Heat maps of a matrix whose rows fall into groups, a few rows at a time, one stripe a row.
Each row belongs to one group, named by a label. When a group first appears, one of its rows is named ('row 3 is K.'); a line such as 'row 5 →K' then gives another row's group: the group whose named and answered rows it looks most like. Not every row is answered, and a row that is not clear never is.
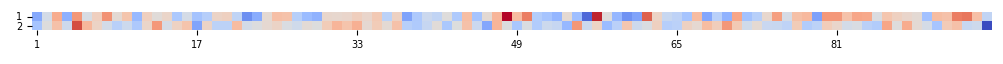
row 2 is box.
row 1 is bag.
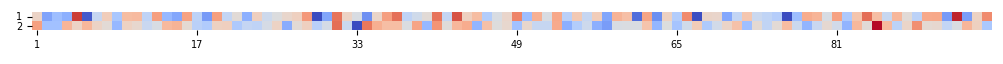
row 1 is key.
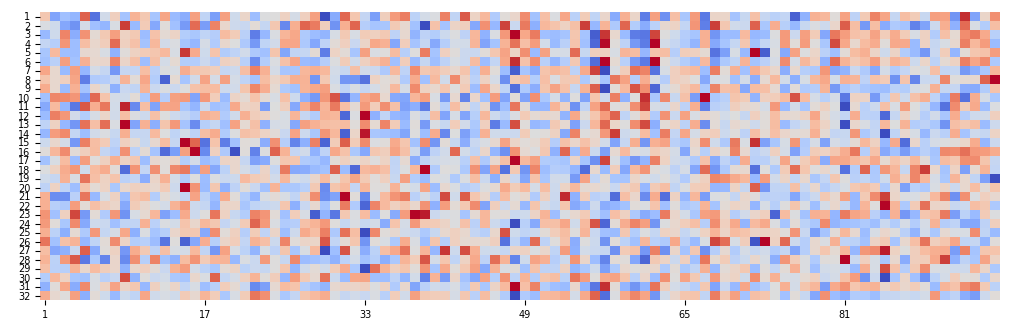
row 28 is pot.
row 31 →bag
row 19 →box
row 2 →key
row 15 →box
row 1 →key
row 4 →bag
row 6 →bag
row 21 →key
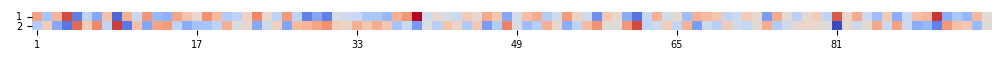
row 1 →pot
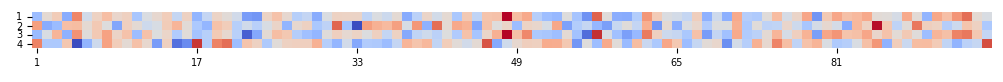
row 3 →bag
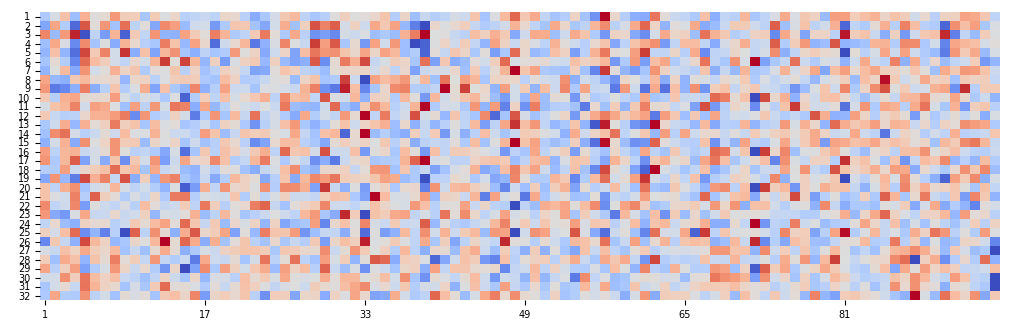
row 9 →key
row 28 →bag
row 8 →key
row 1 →bag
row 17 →pot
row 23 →key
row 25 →pot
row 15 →bag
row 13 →bag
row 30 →box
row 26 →box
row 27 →box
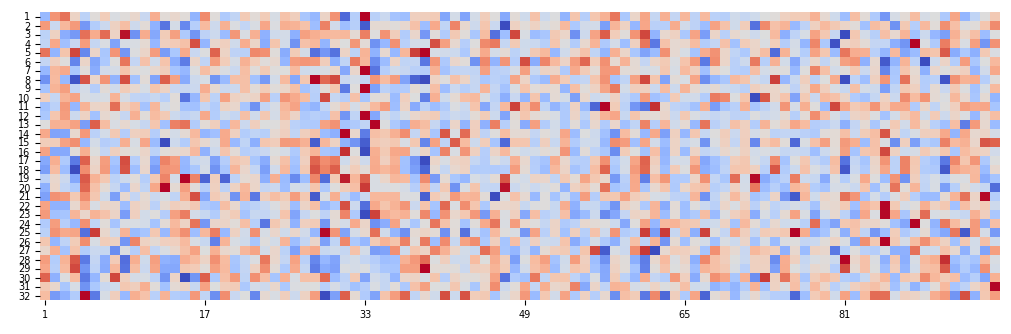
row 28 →pot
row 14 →key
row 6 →key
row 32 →key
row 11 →bag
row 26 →key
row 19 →box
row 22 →key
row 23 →key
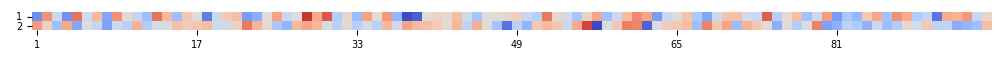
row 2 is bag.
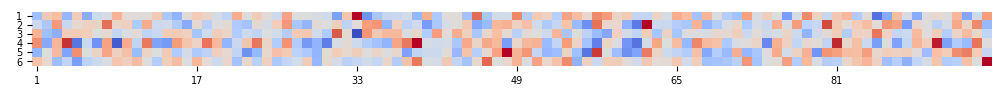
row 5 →bag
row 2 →bag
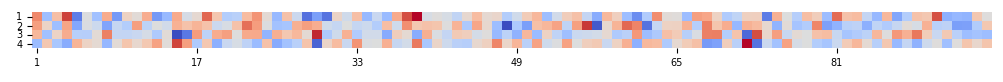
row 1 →pot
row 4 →box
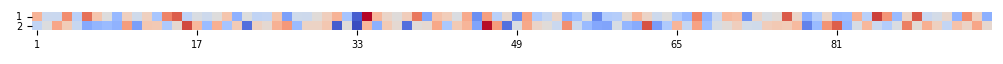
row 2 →pot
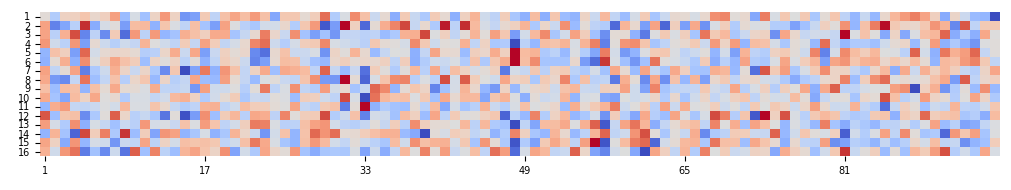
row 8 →key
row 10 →key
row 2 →key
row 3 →pot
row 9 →bag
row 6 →bag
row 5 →bag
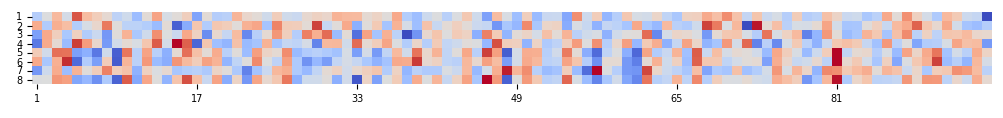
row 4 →box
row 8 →pot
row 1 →box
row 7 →bag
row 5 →pot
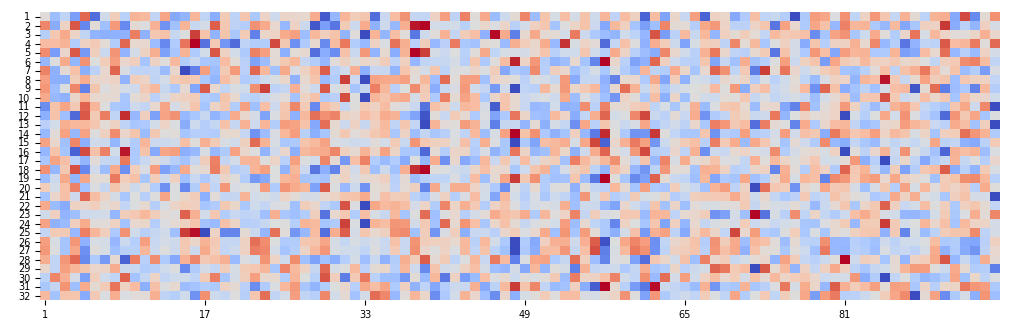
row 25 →box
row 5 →pot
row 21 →box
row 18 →pot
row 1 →key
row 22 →key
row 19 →bag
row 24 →key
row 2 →pot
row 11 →box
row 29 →box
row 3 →pot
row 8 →key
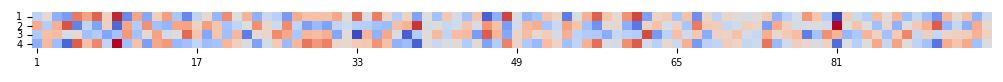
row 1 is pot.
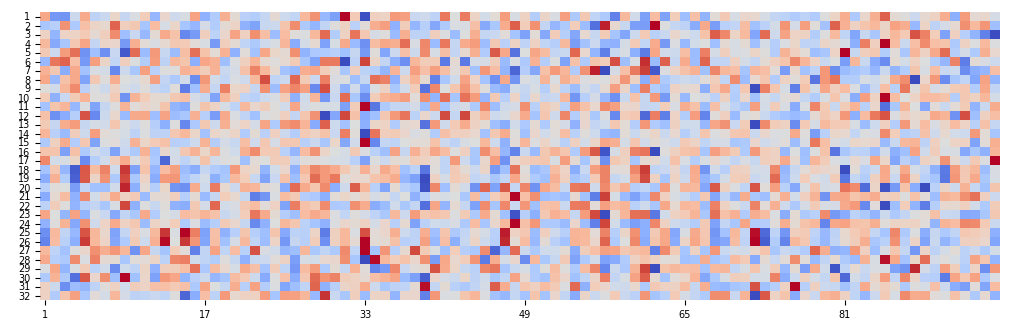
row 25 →box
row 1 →key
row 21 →bag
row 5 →pot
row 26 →box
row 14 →key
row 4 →key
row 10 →key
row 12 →key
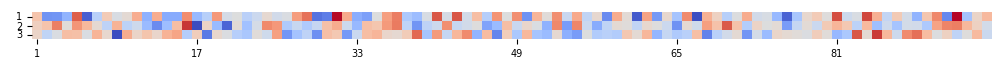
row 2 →box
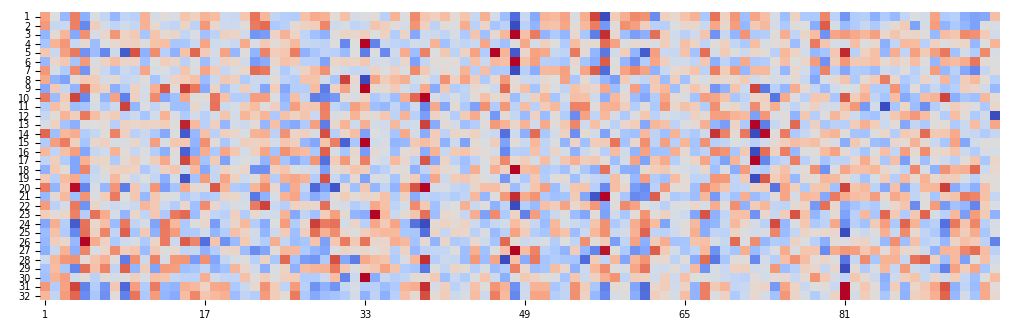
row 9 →box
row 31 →pot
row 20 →pot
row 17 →box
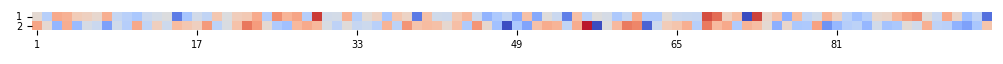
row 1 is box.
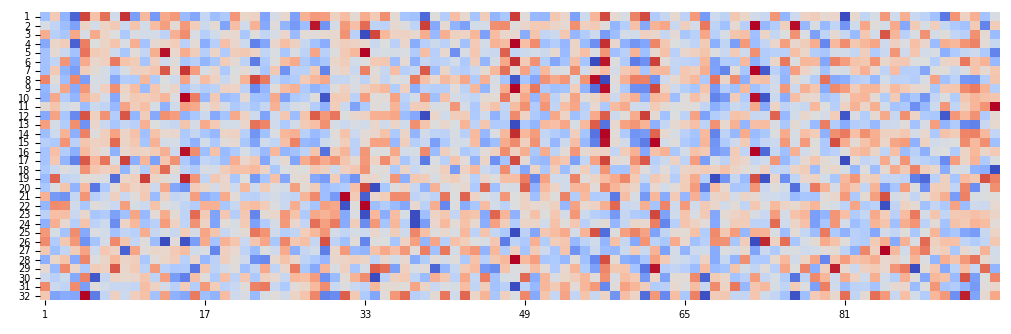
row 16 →box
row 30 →key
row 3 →key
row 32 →key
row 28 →bag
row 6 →bag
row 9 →bag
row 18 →box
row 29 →bag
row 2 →box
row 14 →bag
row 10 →box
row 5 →box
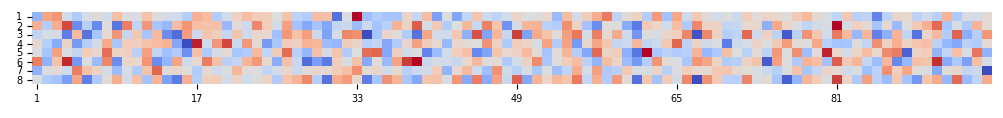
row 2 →pot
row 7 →box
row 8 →key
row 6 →pot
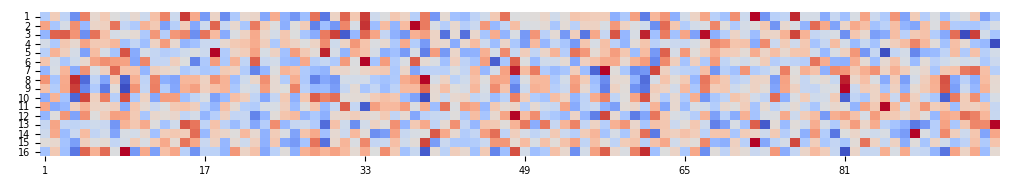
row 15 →box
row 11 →key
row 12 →bag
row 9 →pot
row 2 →pot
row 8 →pot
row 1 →box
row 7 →bag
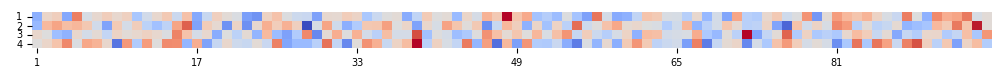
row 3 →box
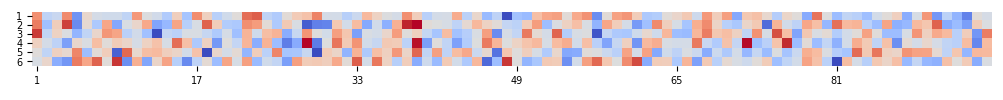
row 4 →box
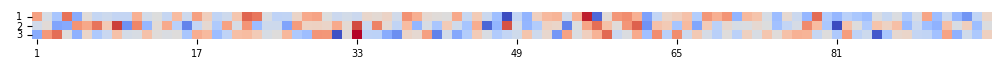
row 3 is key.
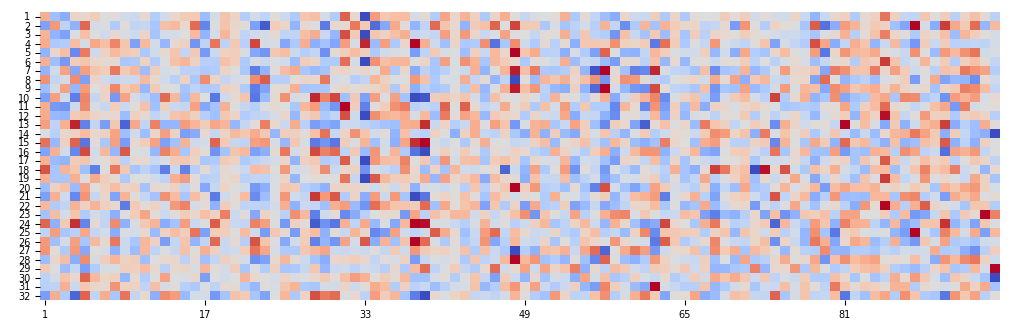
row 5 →bag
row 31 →bag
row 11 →key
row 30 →box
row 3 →key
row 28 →bag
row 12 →key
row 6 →key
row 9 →bag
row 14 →box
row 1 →key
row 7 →bag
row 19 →key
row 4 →pot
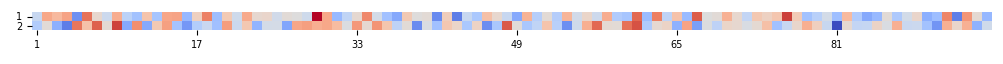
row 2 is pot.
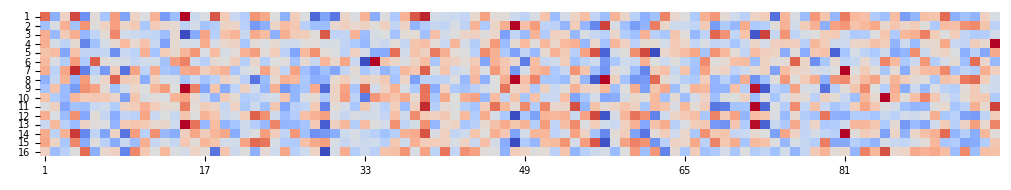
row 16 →key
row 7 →pot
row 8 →bag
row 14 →pot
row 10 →key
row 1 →pot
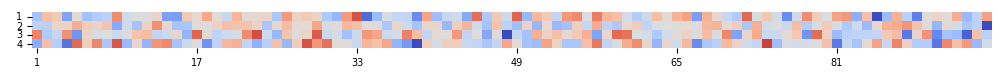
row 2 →box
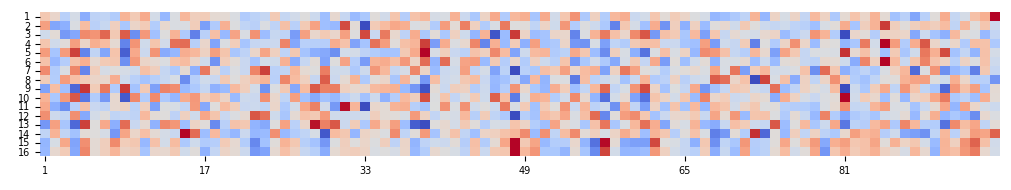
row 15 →bag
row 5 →pot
